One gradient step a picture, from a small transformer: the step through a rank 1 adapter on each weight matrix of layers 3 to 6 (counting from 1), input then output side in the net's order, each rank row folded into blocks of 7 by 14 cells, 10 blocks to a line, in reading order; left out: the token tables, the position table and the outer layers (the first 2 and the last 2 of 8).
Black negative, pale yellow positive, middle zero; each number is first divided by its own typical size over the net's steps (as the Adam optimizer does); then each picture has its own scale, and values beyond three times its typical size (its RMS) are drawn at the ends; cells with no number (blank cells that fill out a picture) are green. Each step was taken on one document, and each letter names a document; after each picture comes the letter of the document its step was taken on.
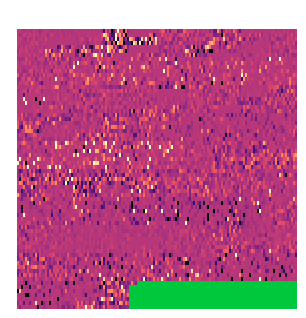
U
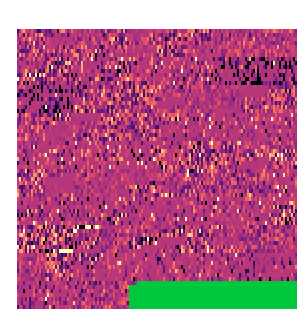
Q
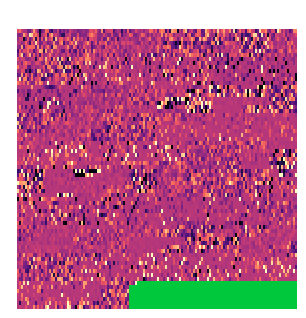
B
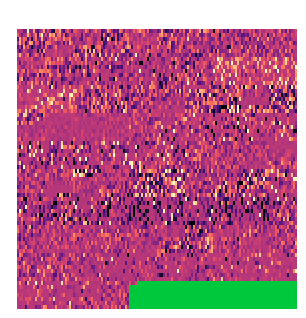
B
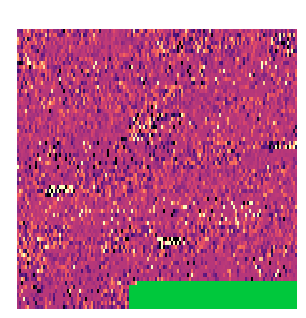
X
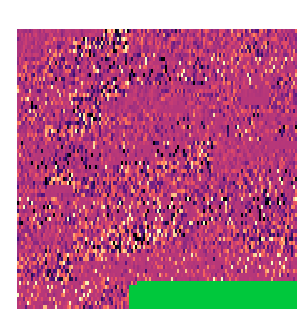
B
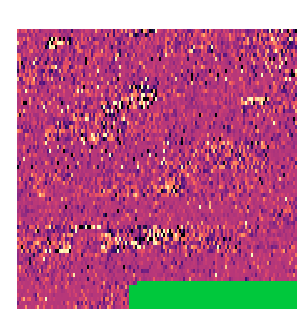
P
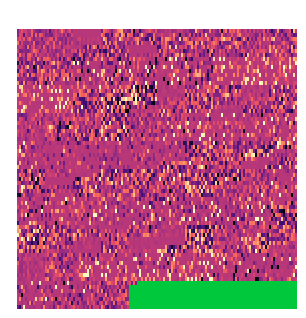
Q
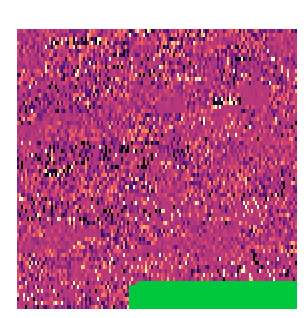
B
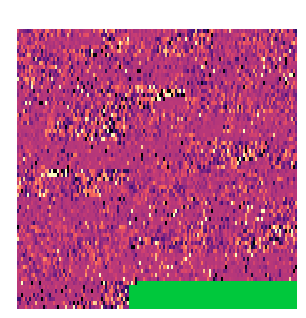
P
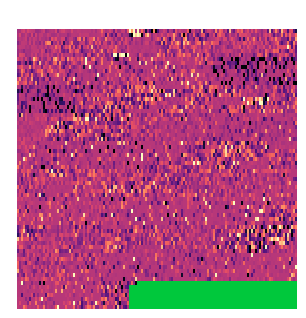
P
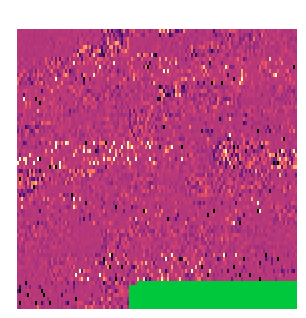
U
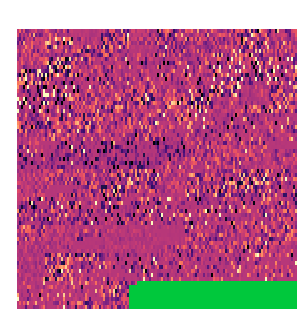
B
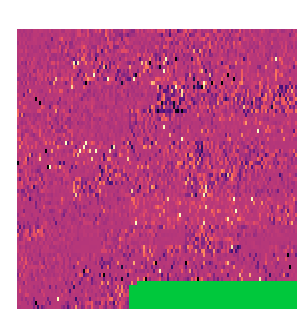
U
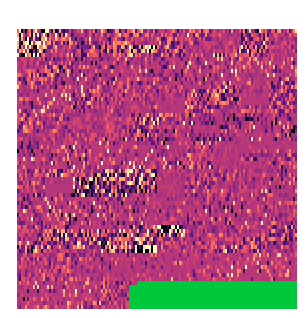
B
